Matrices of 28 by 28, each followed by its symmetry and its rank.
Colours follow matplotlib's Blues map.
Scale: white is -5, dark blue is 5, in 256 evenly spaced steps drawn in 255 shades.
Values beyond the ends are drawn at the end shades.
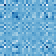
symmetric, rank three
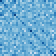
symmetric, rank five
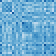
symmetric, rank three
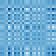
symmetric, rank one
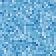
antisymmetric, full rank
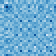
symmetric, rank three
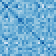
symmetric, rank five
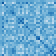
symmetric, rank five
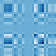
symmetric, rank one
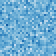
antisymmetric, full rank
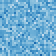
antisymmetric, full rank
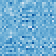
neither, rank five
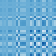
symmetric, rank one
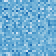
neither, rank five
